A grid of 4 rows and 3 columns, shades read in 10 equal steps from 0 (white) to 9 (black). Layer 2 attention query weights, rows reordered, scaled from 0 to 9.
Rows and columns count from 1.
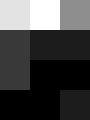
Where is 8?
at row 2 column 2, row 2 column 3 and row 4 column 3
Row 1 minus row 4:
-8 -9 -4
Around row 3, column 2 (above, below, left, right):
8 9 7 9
